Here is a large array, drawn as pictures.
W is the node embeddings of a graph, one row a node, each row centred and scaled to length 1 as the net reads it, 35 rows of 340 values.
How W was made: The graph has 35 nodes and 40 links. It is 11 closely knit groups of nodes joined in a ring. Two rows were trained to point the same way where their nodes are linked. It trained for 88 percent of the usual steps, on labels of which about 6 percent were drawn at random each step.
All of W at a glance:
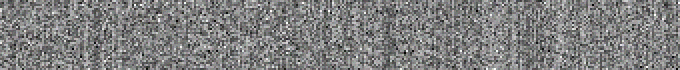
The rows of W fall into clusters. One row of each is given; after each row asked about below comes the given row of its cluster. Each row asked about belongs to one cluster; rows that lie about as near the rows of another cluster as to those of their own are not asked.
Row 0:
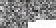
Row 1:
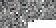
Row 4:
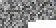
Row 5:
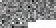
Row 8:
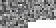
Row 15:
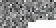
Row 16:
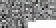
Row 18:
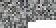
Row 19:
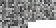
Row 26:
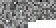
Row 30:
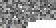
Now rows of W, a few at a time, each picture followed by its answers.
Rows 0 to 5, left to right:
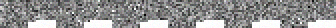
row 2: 19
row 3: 1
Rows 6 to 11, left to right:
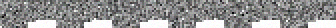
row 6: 5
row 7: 0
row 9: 18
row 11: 4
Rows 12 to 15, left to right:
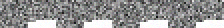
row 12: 26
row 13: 30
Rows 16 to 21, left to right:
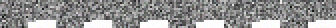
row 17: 15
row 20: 26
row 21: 0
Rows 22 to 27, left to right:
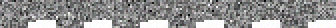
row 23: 8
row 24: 8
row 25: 19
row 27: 16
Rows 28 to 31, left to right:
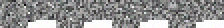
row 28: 15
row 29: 18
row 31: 4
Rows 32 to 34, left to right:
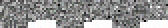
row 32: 18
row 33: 8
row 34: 16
